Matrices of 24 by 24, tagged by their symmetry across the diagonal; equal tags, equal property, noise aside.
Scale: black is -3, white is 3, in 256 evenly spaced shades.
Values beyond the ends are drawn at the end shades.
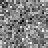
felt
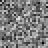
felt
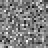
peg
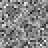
felt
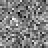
peg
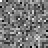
felt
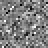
peg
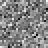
felt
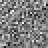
felt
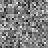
peg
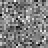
peg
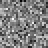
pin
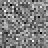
peg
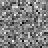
pin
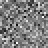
felt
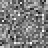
felt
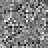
peg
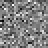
pin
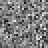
pin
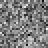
pin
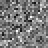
felt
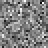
pin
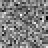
pin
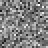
pin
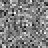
peg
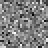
peg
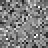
felt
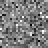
pin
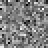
peg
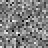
pin
